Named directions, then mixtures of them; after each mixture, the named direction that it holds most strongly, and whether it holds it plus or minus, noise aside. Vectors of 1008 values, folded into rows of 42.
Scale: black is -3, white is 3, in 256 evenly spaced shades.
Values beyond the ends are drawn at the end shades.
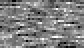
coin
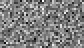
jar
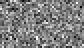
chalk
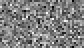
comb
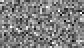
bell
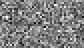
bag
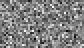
chalk, plus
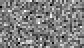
comb, minus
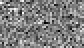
bag, minus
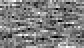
coin, minus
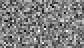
bag, plus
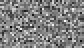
bell, minus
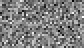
bag, minus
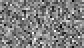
comb, plus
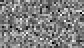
bell, minus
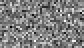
bell, minus
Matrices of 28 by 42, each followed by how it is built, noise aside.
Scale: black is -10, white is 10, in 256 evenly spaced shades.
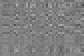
low rank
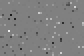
sparse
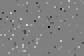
sparse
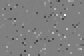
sparse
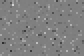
sparse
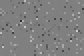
sparse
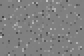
sparse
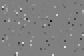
sparse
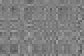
low rank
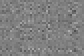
low rank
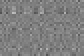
low rank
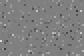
sparse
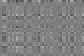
low rank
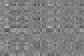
low rank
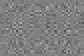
low rank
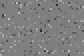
sparse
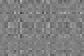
low rank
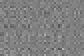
low rank
